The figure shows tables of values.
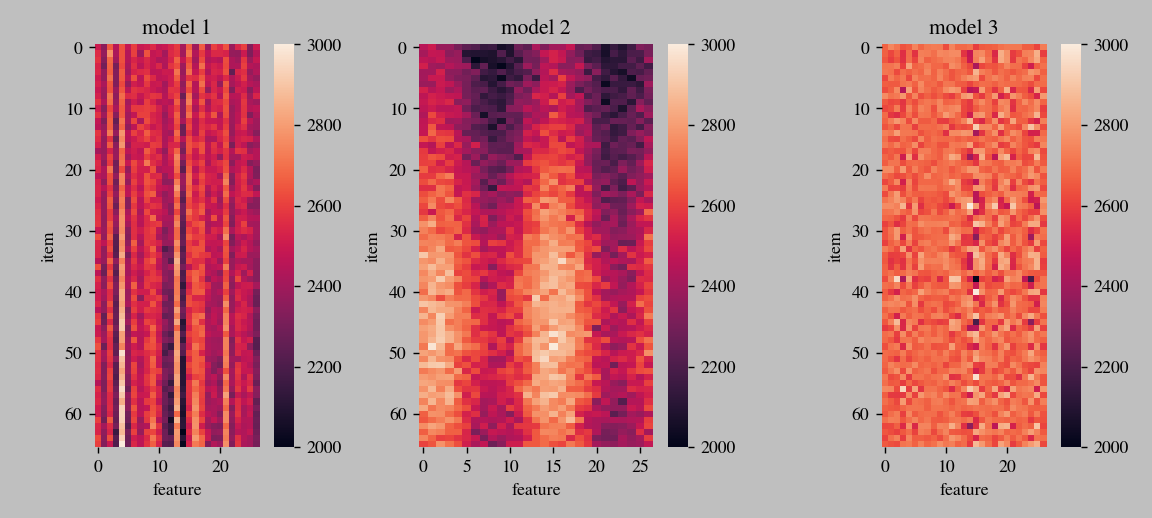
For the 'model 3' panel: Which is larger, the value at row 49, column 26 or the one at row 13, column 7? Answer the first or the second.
the second
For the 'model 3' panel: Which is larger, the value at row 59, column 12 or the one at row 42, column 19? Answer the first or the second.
the first
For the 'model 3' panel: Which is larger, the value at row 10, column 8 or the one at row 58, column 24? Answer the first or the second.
the second
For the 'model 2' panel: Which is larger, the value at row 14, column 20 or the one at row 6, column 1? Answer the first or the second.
the second
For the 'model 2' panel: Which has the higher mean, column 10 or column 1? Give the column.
1
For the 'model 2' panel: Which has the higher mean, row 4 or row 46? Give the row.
46
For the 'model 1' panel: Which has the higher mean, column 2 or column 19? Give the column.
2
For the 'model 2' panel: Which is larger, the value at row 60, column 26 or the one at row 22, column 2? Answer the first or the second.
the second
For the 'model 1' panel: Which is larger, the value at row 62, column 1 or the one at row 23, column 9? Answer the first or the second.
the second
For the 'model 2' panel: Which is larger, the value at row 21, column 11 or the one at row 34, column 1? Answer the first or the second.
the second
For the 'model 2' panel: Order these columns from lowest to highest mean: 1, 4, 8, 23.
23, 8, 4, 1
